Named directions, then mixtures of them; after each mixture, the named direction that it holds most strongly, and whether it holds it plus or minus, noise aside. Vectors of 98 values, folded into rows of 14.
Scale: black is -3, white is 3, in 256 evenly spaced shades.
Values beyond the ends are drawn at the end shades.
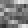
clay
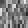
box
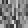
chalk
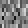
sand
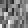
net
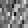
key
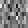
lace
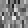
key, plus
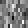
box, plus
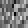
key, plus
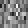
lace, minus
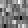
clay, plus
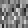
sand, minus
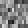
net, minus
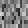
sand, plus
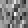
key, minus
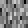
box, minus
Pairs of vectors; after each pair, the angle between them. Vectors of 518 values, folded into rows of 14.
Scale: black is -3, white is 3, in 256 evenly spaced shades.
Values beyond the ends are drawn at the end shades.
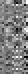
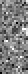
partly aligned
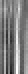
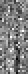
partly opposed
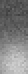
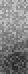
nearly opposite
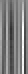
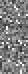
orthogonal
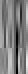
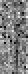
partly aligned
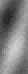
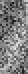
partly aligned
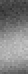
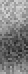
nearly opposite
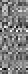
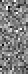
partly aligned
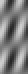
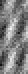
nearly opposite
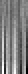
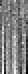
nearly parallel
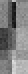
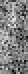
partly opposed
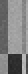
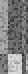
nearly opposite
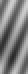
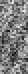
partly aligned
